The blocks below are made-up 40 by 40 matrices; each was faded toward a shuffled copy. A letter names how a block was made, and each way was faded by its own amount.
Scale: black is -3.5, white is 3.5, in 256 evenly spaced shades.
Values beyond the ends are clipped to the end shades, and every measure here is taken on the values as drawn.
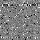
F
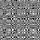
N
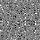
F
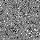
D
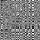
N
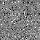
F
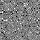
F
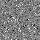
D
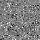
F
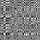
N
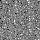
D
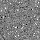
D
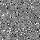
F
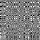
N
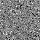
D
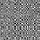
N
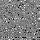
F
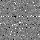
F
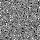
D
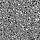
D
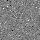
D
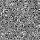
F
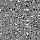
F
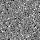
D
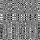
N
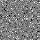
F
